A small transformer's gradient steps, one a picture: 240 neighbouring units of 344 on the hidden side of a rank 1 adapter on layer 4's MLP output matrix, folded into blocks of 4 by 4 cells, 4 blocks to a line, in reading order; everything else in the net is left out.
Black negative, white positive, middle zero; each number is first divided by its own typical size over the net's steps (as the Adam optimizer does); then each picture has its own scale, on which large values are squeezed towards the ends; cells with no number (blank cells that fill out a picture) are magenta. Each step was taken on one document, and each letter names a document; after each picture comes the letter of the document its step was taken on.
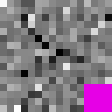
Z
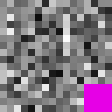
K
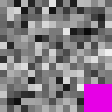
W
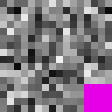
K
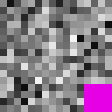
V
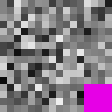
W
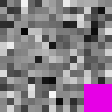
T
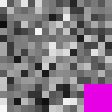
V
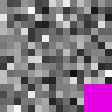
K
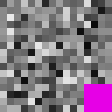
K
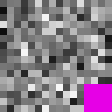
V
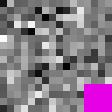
Z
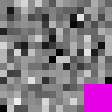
T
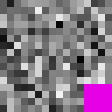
V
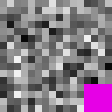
W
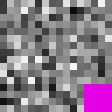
V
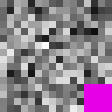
W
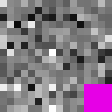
Z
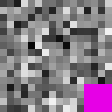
W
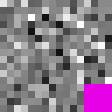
Z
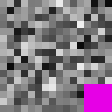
W
